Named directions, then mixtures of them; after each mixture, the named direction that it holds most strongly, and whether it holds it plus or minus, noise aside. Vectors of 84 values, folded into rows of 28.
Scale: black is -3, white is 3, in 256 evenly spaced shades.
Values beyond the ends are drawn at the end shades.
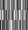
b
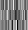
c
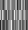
b, plus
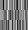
c, plus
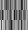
b, minus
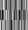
b, minus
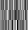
c, plus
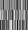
b, plus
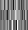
c, minus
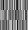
c, plus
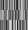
c, plus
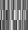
b, plus
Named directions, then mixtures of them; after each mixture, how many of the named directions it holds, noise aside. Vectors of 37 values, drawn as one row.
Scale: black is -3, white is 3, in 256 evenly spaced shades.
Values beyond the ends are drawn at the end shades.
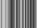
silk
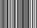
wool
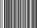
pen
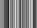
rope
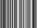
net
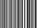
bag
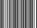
three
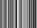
two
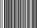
one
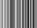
three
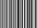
two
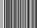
one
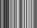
three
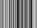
three
